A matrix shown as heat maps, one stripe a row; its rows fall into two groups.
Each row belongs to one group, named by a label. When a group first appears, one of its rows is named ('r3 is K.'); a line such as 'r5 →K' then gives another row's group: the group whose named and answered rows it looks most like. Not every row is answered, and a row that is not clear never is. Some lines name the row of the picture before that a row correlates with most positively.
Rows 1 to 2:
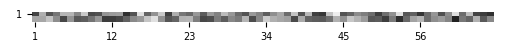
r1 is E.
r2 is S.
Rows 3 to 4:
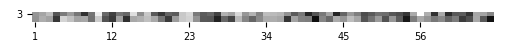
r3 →S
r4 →S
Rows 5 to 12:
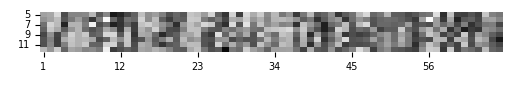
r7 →S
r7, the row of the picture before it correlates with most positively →4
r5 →S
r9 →E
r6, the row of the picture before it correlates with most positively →3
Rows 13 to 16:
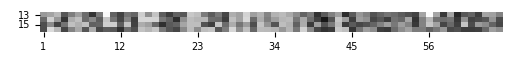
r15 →E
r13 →S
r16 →S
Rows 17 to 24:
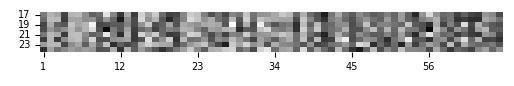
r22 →E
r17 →S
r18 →S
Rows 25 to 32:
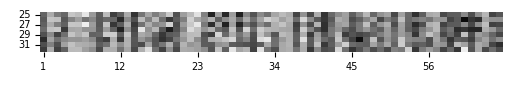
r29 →E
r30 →E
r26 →S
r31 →E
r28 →S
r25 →E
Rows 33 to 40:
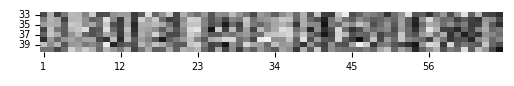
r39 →S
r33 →E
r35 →S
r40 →E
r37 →S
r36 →E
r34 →S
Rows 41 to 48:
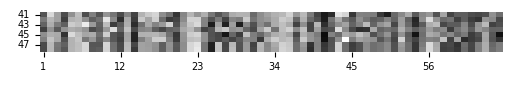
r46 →S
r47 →E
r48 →E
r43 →E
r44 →E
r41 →S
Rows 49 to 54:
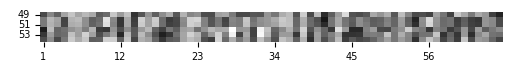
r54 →E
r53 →E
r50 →S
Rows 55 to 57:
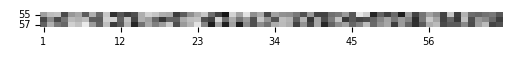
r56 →E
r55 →S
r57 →E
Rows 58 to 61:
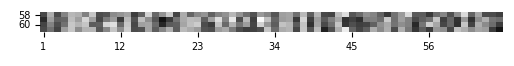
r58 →E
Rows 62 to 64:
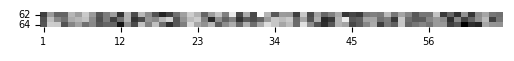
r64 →S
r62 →E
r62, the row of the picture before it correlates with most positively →59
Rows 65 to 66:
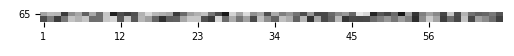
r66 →E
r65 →S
